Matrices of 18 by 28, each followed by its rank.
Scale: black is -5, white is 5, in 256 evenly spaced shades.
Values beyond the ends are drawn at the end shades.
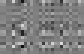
two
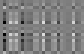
one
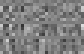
three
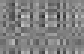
two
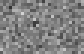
full rank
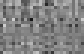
three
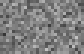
full rank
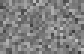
full rank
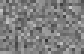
full rank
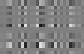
one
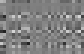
two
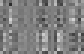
two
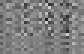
three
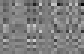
two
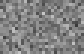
full rank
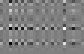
one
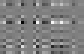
one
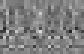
three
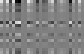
one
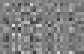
three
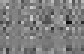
three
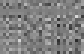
three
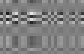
one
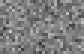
full rank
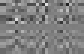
two
